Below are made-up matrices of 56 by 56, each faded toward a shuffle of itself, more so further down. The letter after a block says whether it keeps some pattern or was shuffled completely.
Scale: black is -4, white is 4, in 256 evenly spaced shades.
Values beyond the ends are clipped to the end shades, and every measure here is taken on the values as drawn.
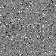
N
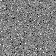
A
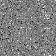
N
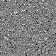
N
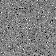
A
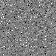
N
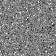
A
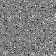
N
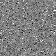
N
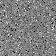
A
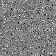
A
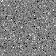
N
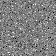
A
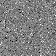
A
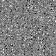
N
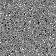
A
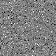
N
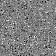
A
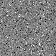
A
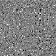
N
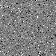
N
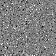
N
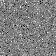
A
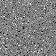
N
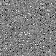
N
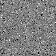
A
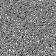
A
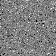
A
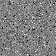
N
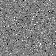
A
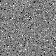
A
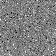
A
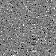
N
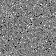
A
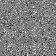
N
